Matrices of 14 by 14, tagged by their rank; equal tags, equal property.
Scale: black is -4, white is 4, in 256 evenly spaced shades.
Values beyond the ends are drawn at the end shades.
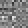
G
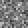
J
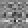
G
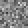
J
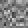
G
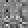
G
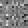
G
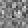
G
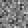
J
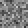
J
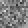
J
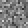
J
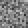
J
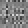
G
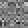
G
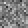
J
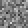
J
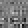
G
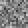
J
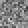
J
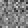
G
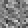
G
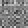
G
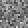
J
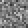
J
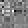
G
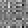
G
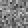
J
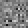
G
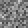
J
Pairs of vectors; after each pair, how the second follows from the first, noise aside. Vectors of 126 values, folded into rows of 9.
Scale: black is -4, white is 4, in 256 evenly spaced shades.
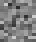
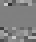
partly zeroed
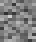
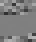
partly zeroed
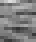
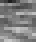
negated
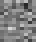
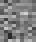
reversed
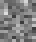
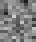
negated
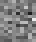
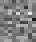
negated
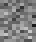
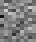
reversed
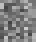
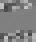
partly zeroed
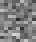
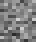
negated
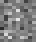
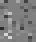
partly zeroed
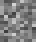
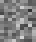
reversed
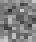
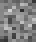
negated
